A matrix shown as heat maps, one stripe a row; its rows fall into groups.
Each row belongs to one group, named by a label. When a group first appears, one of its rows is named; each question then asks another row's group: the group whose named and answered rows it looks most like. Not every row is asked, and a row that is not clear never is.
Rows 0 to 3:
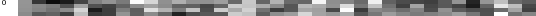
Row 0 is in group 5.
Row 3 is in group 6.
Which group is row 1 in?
6
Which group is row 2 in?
6
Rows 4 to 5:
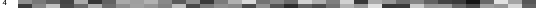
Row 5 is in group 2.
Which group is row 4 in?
6
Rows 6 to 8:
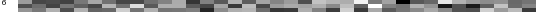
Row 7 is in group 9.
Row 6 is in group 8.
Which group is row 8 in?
6
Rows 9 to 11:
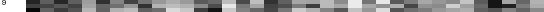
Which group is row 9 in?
9
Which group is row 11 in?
9
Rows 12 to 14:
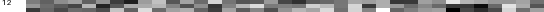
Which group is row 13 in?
6
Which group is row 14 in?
9
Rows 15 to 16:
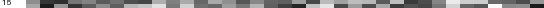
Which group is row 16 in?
5
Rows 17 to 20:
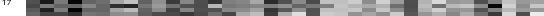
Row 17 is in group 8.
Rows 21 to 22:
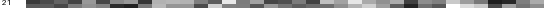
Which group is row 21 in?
8
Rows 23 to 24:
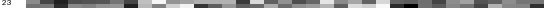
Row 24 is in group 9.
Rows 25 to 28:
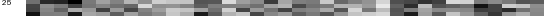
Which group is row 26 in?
2
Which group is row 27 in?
9
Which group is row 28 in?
2
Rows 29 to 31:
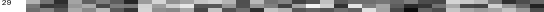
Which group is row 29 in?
5
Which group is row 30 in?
9
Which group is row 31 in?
2
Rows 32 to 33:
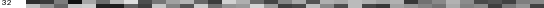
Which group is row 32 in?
8
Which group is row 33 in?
6
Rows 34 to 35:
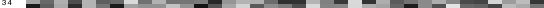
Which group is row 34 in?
6
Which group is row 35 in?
2
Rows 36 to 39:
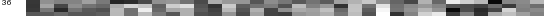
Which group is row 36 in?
2
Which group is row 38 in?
9
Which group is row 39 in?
9
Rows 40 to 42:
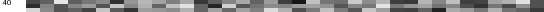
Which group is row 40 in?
2
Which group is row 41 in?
9
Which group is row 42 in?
5
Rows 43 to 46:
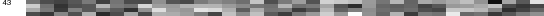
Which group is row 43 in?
8
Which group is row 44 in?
5
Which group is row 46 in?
8
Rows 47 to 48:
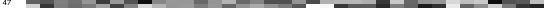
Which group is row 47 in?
8
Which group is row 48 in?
5
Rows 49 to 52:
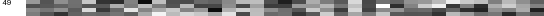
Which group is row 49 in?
6
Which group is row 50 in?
9
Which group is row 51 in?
6
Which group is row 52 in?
5
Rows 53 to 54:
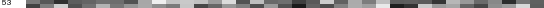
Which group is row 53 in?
5
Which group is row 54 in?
2
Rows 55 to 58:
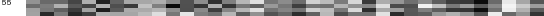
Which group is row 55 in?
6
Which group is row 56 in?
2
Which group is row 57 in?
6
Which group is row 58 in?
5
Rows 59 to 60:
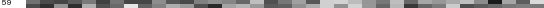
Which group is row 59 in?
8
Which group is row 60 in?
8
